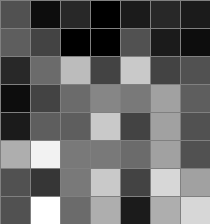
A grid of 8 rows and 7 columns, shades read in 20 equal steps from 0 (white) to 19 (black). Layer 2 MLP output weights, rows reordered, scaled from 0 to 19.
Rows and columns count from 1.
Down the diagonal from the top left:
13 14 5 9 14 7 7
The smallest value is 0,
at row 8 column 2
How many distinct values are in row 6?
6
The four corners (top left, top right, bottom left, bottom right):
13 17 13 3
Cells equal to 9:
1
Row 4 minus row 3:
2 3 6 -5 6 -7 -1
